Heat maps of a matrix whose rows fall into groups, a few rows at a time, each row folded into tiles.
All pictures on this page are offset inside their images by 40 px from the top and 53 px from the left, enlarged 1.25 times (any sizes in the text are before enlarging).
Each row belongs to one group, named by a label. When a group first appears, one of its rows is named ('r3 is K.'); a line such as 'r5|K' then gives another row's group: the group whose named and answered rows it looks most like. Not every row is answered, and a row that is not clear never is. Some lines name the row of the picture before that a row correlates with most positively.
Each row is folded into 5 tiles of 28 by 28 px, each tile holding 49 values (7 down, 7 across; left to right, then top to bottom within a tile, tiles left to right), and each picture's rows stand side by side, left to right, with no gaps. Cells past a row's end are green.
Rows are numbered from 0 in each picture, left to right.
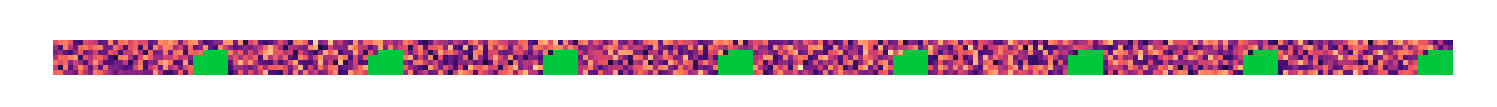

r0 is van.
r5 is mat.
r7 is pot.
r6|pot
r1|pot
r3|pot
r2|pot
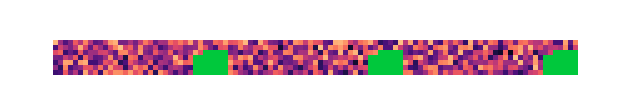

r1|van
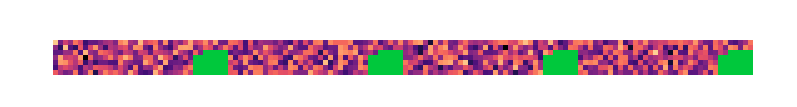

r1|van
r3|van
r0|pot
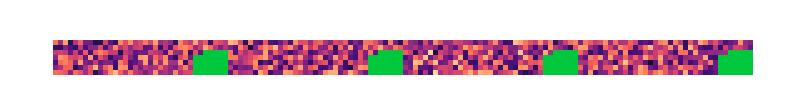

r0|pot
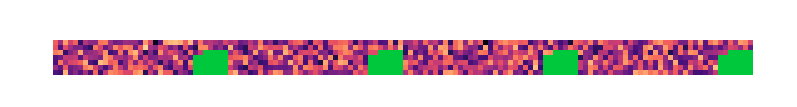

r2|van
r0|mat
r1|van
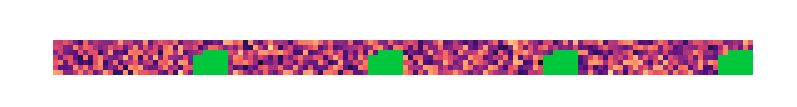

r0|van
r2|van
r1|pot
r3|mat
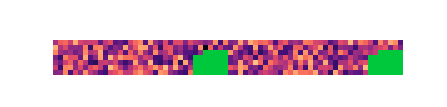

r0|mat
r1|mat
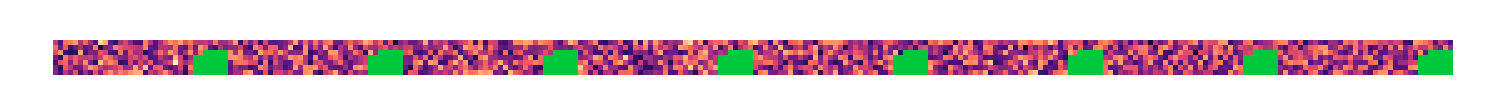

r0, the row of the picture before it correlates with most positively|1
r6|van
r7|pot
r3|van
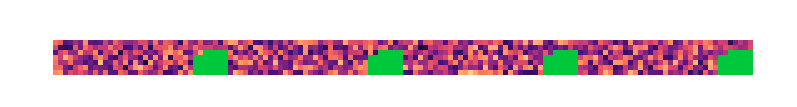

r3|van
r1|pot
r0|van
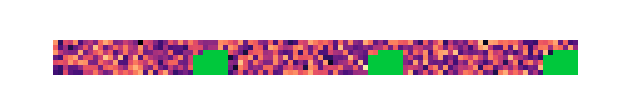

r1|mat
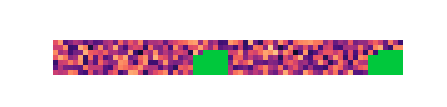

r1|pot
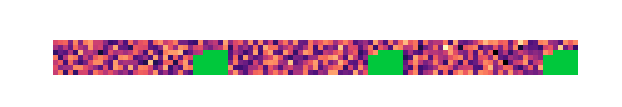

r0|van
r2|mat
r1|van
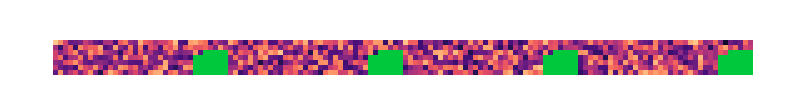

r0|pot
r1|pot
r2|pot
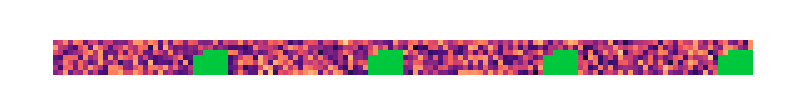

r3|van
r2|mat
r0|mat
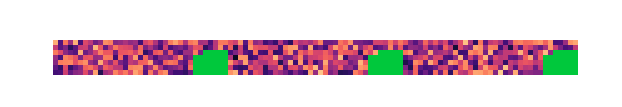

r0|mat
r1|van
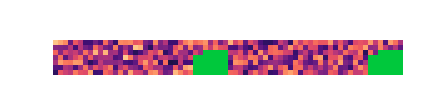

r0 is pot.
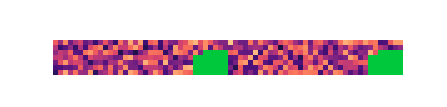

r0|pot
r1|mat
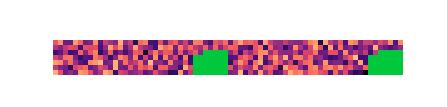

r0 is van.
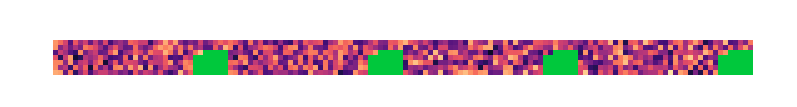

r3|van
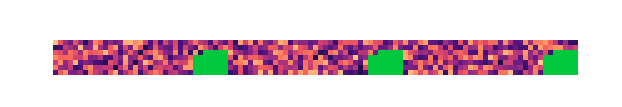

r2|pot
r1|mat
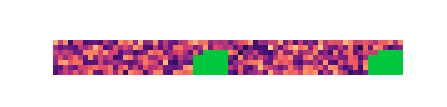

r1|mat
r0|pot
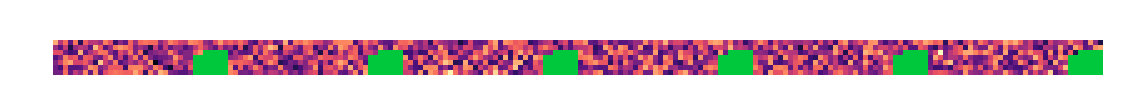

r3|pot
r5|pot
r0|mat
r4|van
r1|van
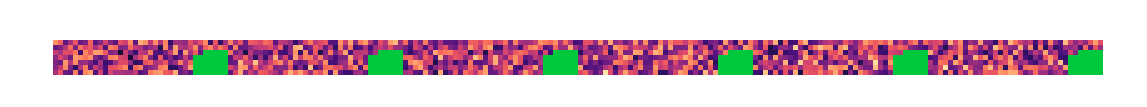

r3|van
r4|mat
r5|mat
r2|pot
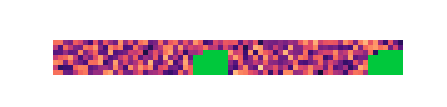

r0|van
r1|pot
